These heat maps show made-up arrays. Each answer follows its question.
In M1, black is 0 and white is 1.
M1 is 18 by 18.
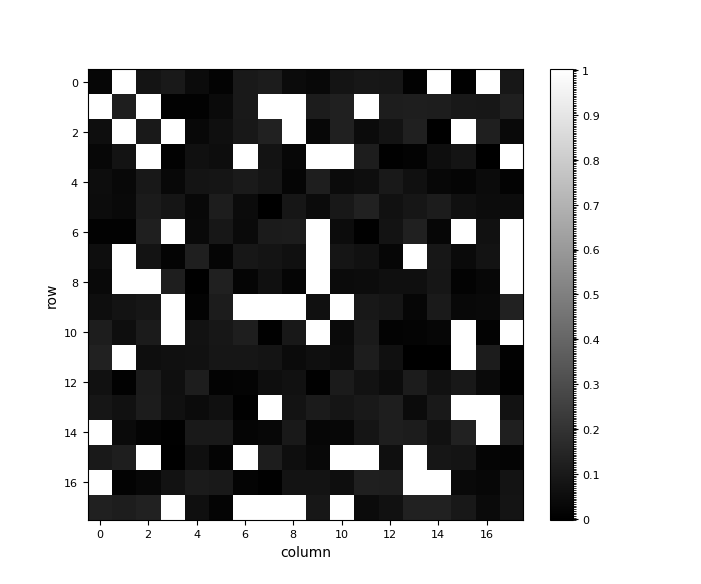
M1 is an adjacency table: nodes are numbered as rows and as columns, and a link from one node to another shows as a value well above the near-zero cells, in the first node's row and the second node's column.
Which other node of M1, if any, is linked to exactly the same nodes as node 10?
node 6
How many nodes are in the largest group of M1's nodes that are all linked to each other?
3
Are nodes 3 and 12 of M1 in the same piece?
no
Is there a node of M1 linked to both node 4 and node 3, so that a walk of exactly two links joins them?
no
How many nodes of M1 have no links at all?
3
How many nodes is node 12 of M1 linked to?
0
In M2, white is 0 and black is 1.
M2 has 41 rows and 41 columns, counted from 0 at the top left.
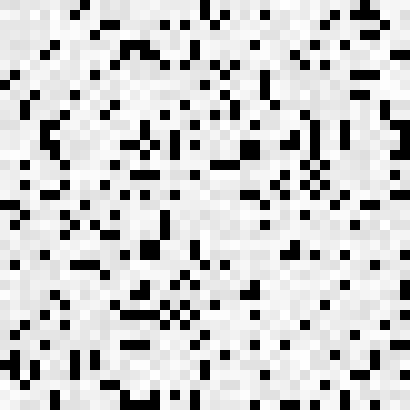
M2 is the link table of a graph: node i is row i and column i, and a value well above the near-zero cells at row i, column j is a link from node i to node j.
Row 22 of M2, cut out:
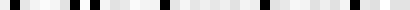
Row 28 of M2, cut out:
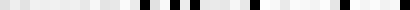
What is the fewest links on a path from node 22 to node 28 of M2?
4
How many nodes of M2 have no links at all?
0
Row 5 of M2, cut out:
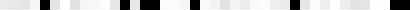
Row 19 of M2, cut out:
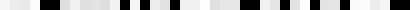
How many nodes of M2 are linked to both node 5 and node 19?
5
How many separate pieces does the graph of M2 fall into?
1
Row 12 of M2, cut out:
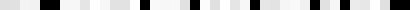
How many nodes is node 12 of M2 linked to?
9
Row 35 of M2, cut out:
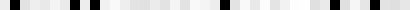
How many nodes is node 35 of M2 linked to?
6
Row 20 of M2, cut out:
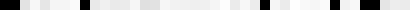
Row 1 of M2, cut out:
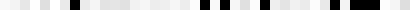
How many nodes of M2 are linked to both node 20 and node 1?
4
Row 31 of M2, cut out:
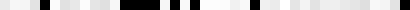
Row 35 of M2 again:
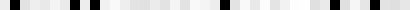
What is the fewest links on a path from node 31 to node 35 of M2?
3
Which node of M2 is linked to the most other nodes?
node 14
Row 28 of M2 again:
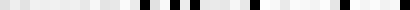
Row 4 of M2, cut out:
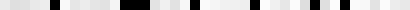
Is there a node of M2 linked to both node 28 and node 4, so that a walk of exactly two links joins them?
yes
